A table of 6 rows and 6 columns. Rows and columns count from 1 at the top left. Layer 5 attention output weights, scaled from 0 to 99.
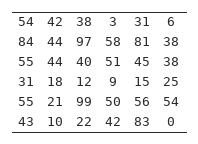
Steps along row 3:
down down up down down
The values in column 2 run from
10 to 44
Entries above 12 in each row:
4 6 6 4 6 4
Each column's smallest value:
31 10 12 3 15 0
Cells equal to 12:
1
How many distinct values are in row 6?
6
